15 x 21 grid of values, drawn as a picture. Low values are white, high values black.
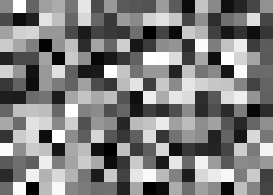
Mirror symmetry: none. Histogram: flat. Odd rows or columns: none. Average level on the scale: 50%.
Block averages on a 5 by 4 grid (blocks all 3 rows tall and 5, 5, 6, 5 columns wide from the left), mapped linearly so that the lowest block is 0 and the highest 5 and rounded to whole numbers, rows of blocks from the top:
1325 / 3311 / 4123 / 0323 / 1311
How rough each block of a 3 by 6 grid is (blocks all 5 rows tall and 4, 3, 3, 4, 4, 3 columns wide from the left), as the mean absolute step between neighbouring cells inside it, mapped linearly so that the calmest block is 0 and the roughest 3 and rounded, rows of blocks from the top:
2 1 0 1 2 1 | 0 1 1 2 0 1 | 2 0 2 3 1 1
